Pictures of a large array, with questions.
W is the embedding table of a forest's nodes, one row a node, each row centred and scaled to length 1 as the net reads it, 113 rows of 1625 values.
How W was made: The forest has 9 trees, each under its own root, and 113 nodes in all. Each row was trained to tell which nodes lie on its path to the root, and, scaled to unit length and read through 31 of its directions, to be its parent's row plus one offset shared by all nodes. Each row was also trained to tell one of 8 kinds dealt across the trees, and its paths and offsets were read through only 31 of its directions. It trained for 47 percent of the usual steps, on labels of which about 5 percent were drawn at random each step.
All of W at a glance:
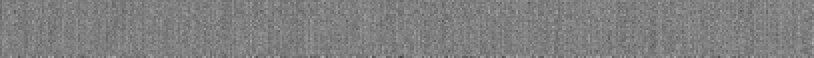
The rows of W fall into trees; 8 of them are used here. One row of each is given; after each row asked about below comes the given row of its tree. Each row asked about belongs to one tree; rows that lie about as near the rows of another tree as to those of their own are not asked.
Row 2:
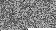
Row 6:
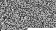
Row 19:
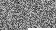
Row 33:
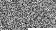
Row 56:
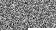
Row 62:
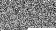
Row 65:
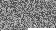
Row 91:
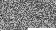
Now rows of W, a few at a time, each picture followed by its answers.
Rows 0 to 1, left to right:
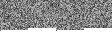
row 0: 6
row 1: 56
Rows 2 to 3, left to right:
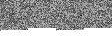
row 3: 19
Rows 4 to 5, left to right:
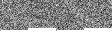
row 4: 91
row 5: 91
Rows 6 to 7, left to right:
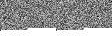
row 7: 62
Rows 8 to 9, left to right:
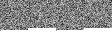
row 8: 6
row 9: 33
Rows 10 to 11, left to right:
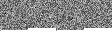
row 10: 33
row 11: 62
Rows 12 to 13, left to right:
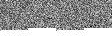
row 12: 33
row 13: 6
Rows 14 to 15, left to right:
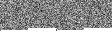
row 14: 62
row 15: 91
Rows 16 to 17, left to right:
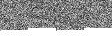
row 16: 91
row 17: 2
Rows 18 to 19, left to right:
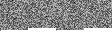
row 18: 2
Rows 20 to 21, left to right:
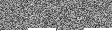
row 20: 19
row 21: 6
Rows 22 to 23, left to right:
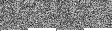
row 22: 2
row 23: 2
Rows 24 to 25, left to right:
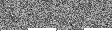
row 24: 6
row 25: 2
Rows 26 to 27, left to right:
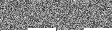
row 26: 33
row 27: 2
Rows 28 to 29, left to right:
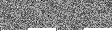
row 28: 6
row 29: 62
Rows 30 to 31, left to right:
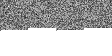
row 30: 2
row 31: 19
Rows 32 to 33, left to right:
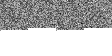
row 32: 6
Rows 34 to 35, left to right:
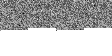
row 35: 2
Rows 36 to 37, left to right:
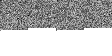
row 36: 56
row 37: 6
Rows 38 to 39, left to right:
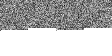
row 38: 2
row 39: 33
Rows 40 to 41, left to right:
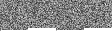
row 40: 91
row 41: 33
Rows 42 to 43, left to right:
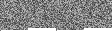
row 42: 91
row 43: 91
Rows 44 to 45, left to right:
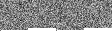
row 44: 56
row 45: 6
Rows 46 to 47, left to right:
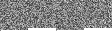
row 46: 6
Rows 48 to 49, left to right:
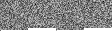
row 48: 56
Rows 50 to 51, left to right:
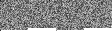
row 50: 56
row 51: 33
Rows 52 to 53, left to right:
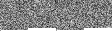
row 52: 33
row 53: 6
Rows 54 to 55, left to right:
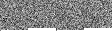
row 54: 6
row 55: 6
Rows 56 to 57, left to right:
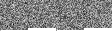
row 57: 6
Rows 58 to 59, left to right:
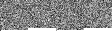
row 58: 2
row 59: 33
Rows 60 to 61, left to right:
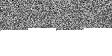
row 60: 56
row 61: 19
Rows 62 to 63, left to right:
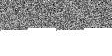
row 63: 62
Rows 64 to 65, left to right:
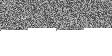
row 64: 62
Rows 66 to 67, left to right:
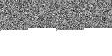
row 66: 56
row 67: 33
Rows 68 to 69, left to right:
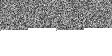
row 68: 56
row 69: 33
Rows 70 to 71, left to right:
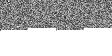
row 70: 56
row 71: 91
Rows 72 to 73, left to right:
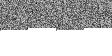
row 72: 62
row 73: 65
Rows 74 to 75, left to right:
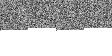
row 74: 91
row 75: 6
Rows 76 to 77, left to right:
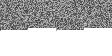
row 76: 65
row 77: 91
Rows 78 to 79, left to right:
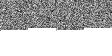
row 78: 33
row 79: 91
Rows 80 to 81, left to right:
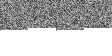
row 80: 91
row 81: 56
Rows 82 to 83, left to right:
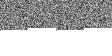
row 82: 33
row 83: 33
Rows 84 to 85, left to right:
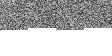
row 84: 19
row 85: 19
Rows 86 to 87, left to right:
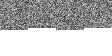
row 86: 33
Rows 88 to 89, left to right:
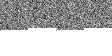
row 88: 91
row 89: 56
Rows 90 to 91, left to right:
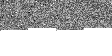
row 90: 2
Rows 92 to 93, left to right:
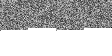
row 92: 91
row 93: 91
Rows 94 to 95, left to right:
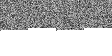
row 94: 56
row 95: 2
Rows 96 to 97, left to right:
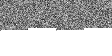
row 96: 2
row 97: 19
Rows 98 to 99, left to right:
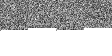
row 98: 56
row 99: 91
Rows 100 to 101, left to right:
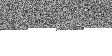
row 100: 19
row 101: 62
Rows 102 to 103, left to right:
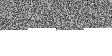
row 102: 19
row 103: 6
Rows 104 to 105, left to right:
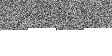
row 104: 56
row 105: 6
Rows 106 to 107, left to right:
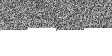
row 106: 91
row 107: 56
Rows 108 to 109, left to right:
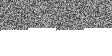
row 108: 2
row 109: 65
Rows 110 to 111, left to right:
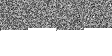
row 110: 2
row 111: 56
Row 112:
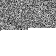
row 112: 2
